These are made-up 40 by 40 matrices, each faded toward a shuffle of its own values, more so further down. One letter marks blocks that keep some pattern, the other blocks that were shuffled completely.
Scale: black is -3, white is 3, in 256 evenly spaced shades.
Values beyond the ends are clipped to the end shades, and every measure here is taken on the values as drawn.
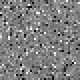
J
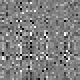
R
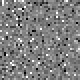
J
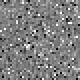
J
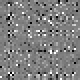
R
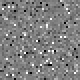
J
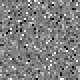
J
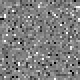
J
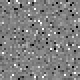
J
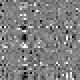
R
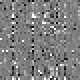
R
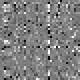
R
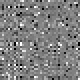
R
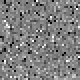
J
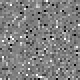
J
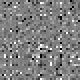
R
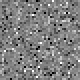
J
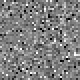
J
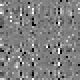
R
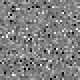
J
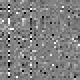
R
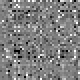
R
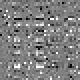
R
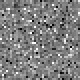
J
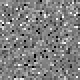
J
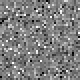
J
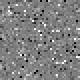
J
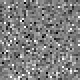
J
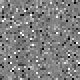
J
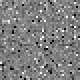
J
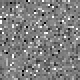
J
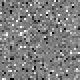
J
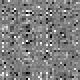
R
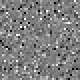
J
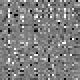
R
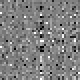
R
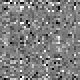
R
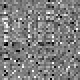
R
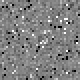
J
